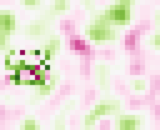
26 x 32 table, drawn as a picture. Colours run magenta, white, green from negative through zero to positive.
Average level on the scale: 50%. Roughest part: middle left. Odd patch: rougher, in the middle left. Grain: blotchy. Mirror symmetry: none.
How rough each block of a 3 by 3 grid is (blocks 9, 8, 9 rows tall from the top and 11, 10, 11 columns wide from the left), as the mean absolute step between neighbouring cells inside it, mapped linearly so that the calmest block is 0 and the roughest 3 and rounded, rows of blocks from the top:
000
300
000
